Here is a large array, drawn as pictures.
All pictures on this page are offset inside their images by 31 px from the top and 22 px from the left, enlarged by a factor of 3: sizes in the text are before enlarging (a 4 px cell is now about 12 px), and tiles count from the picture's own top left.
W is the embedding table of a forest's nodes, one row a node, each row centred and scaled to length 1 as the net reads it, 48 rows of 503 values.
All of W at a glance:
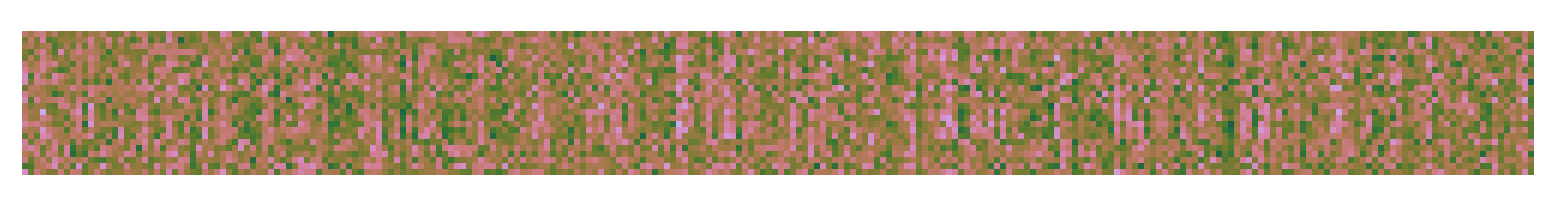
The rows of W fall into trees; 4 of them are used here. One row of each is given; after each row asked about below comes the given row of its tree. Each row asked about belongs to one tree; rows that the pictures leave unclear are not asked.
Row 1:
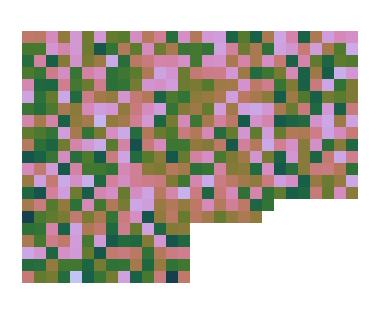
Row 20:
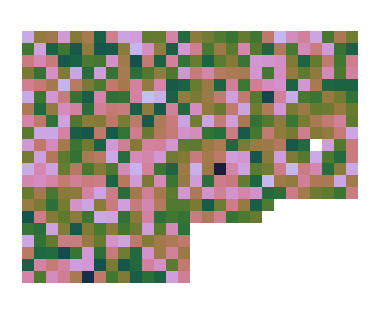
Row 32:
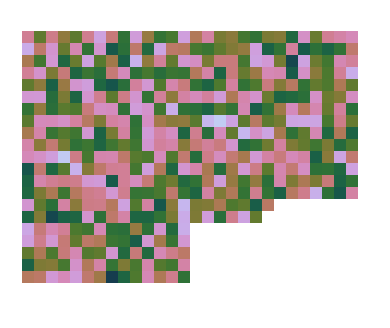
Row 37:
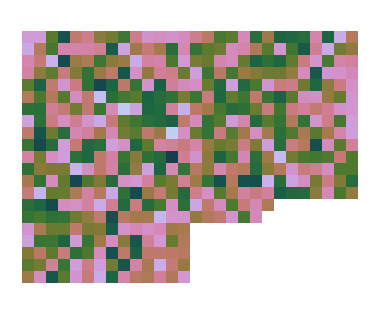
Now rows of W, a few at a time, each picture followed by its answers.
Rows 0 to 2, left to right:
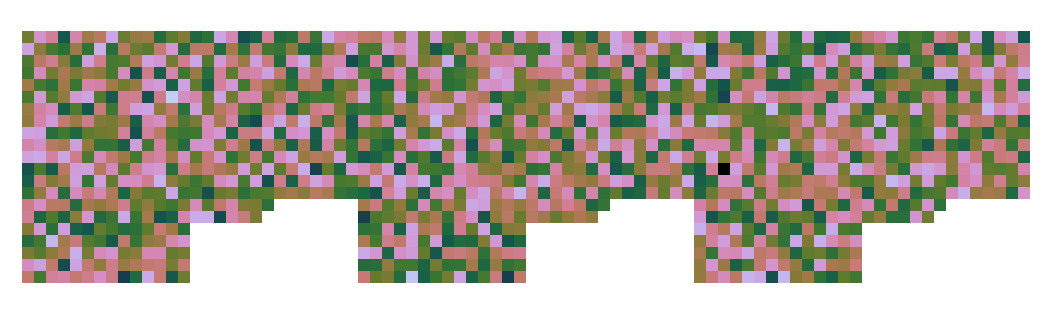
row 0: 32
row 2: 32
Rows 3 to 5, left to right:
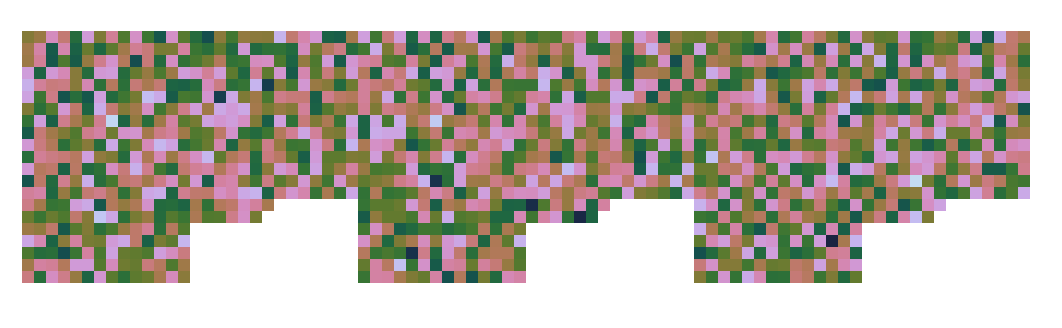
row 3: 20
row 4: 20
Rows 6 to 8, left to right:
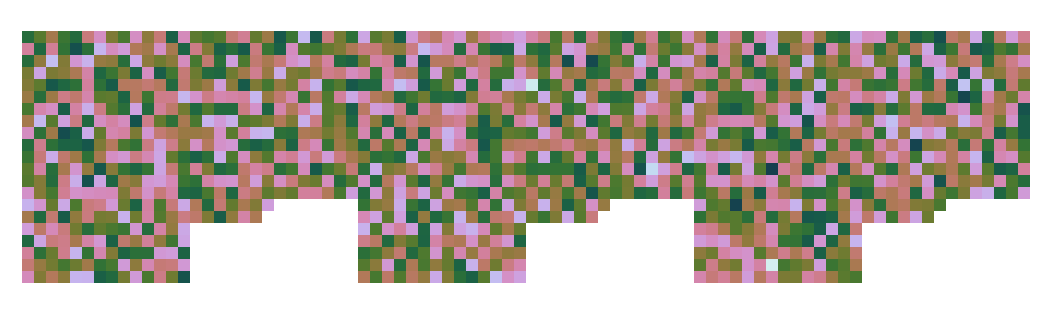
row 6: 32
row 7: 37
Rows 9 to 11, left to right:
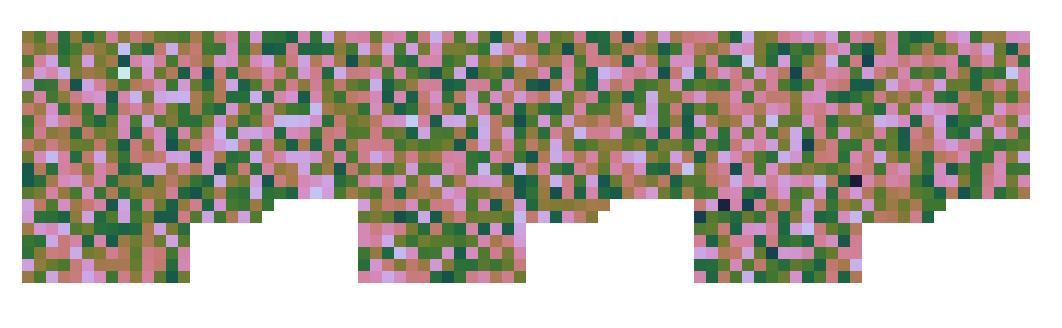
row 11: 1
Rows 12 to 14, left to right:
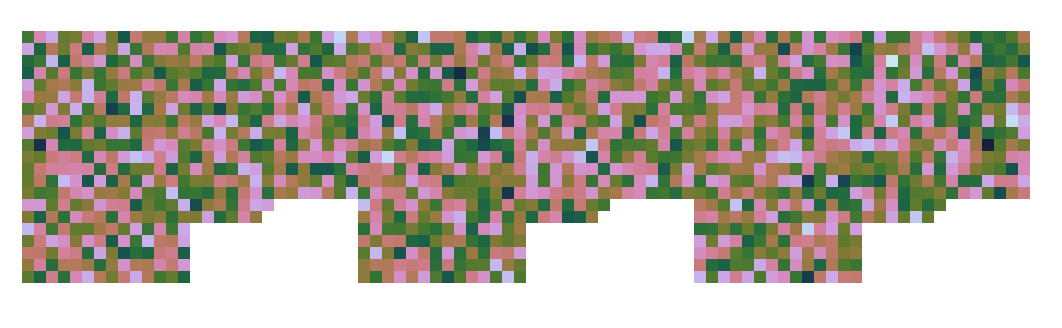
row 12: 32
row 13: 20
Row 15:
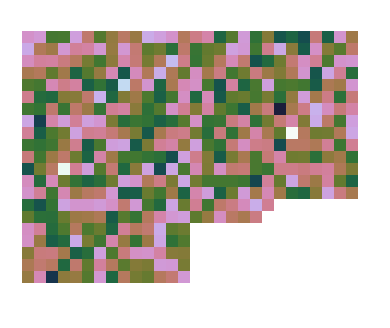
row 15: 37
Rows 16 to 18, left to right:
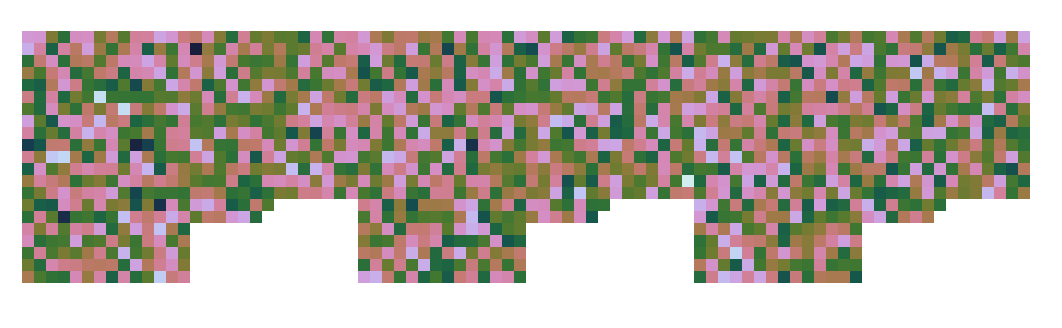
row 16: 37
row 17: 1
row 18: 32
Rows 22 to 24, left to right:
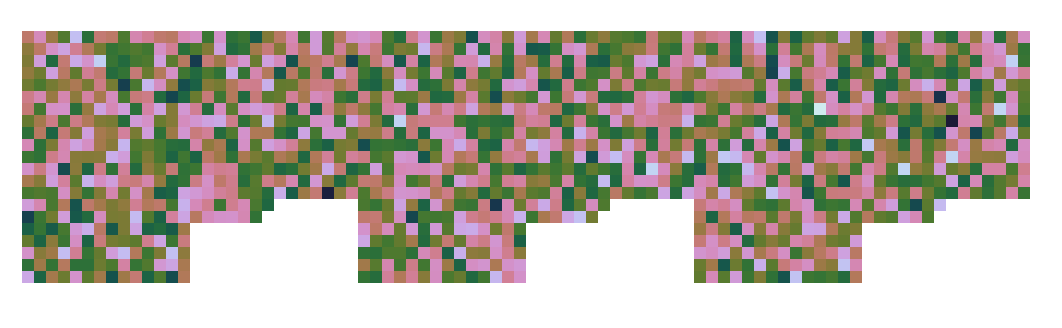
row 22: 1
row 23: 37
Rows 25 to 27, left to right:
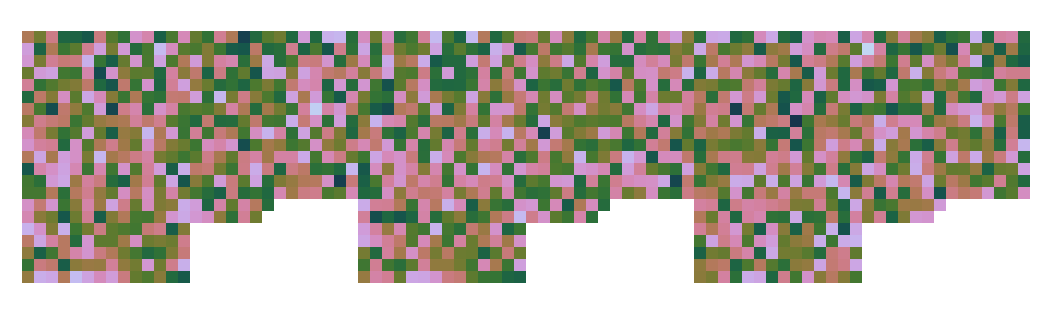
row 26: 32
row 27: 32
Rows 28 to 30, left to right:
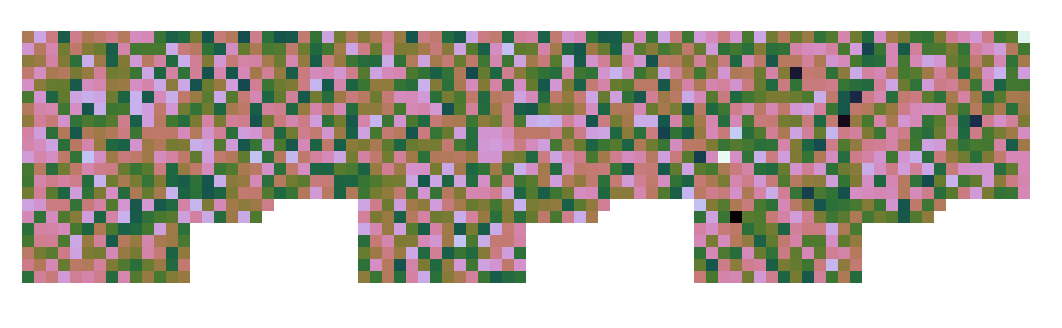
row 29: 32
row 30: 20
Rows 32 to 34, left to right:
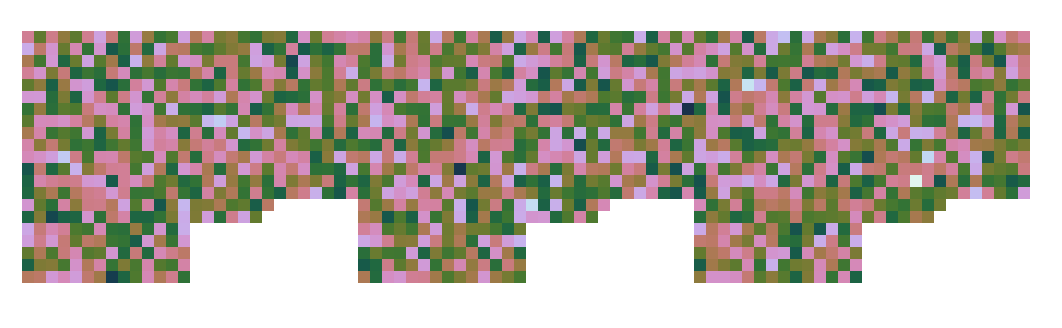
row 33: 32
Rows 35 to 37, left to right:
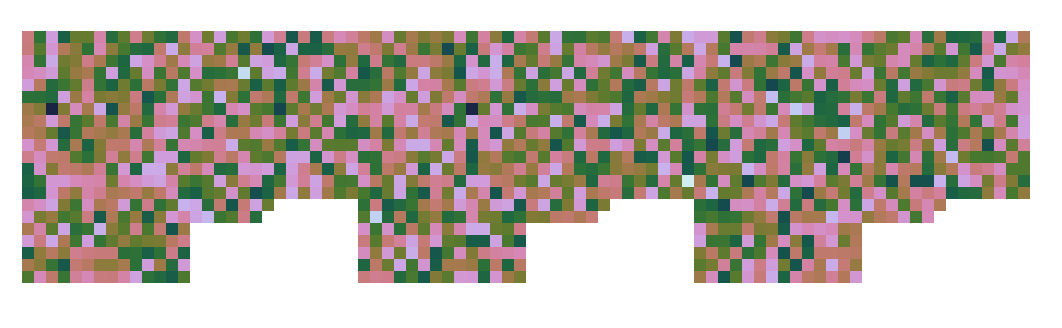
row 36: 1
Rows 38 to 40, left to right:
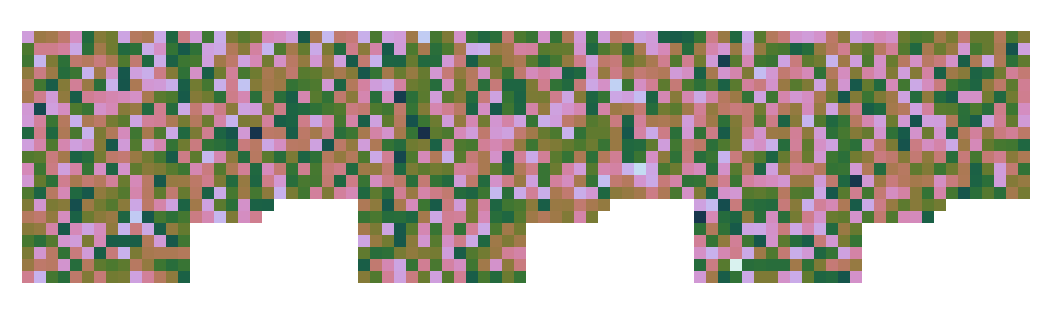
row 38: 1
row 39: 20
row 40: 1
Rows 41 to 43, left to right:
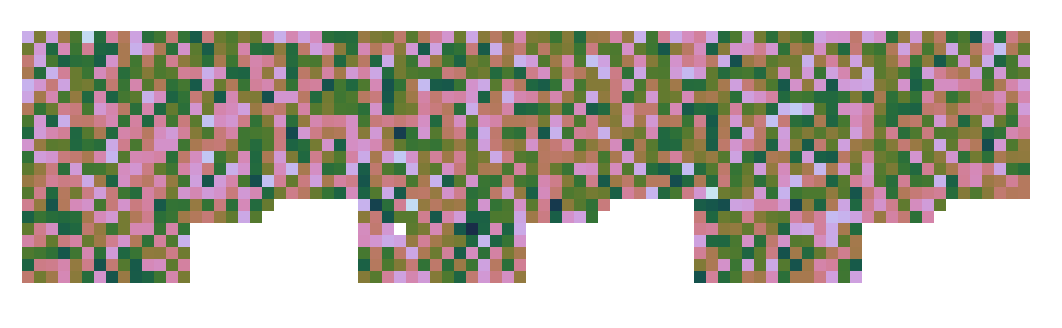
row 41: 20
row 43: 37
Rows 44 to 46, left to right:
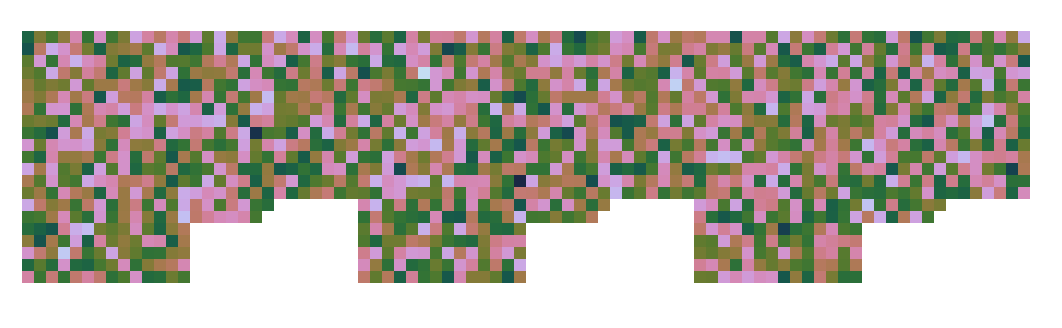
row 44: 1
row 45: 1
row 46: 32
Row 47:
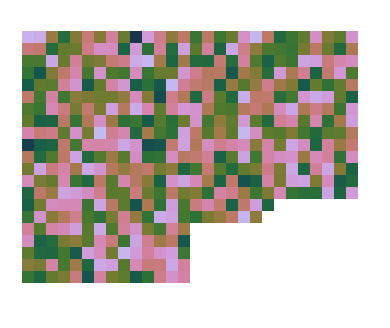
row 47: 37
